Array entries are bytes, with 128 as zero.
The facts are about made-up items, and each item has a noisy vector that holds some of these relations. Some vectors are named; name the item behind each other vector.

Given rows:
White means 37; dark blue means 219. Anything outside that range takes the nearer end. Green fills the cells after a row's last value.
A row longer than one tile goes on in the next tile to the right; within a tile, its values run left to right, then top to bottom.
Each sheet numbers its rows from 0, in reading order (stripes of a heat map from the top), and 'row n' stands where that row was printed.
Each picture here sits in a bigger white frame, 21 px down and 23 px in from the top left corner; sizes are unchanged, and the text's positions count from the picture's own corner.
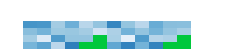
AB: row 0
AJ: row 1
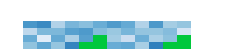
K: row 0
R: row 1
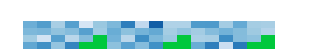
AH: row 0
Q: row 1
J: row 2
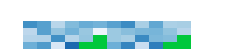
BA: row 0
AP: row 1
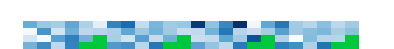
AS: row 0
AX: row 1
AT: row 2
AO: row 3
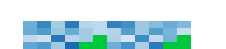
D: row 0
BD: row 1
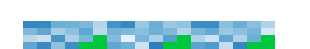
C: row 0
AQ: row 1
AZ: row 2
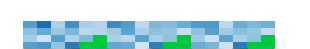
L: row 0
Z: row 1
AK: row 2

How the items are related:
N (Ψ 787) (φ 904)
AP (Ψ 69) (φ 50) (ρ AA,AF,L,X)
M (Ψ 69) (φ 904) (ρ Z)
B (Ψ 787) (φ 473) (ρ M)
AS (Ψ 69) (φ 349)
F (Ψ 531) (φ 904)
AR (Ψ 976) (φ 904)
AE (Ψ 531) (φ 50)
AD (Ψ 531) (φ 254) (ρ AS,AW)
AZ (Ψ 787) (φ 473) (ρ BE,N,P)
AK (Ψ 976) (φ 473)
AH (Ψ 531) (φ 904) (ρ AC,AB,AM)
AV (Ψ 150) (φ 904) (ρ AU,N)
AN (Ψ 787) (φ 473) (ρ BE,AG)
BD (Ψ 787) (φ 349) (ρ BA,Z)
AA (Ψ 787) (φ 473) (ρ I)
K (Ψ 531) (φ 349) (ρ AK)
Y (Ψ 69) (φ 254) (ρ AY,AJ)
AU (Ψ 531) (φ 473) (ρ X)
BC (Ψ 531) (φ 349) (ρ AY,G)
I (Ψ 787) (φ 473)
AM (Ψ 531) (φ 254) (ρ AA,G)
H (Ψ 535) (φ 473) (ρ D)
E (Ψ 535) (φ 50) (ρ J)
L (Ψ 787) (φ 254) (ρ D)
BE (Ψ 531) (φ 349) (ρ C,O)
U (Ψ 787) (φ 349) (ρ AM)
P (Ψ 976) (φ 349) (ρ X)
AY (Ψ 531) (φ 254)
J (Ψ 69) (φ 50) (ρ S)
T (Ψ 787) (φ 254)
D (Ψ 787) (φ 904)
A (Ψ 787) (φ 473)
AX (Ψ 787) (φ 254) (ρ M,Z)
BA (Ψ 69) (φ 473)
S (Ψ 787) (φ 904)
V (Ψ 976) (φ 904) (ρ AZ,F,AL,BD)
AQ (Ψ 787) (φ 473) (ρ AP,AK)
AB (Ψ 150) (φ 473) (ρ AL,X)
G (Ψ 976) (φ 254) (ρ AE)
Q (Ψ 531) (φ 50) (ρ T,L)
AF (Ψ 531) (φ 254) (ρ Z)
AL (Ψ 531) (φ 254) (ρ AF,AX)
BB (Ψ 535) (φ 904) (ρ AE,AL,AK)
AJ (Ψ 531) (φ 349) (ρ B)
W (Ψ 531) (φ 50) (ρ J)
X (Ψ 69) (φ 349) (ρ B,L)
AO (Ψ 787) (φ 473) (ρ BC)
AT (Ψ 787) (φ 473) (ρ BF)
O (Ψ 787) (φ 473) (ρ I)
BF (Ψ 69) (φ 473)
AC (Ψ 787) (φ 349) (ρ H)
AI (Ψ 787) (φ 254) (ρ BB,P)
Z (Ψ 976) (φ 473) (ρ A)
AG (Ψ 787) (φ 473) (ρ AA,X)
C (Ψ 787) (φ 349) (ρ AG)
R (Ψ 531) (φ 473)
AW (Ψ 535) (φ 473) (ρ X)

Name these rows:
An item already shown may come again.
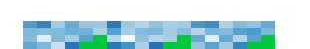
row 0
AQ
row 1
AO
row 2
K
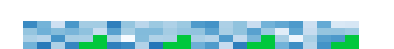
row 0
AE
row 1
AO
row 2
V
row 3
AD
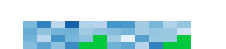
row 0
Q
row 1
AB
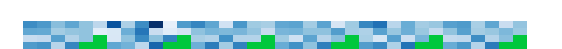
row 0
I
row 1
BF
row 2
AE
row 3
AH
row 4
AX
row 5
AR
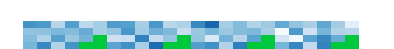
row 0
W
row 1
S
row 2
AI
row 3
AS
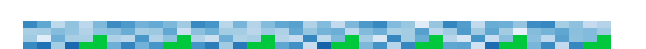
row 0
Y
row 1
BE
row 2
G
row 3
M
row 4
AV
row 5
A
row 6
E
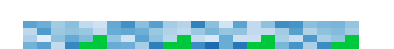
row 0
AW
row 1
H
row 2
AY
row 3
P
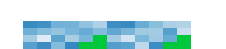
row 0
U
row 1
AN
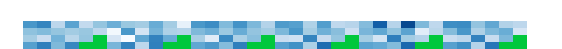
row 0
AM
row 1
AS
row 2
AC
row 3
S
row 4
T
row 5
N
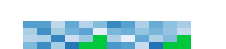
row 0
F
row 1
B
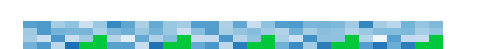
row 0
BB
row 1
B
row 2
AR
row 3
X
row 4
BC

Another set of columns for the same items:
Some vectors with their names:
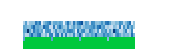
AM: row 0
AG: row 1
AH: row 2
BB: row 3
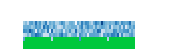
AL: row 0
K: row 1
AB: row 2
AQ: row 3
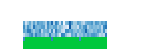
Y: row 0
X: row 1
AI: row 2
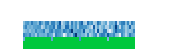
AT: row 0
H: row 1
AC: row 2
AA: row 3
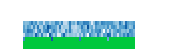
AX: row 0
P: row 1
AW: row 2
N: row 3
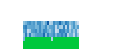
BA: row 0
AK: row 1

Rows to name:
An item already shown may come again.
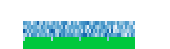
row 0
Q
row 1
AE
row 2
B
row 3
AJ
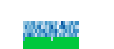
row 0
AN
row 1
BC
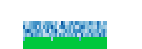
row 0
G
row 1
BC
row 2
AS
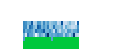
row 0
H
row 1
C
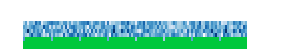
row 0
AM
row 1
M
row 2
B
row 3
L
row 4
I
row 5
K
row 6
H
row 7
L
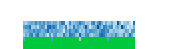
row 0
T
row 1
BD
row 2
D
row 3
BE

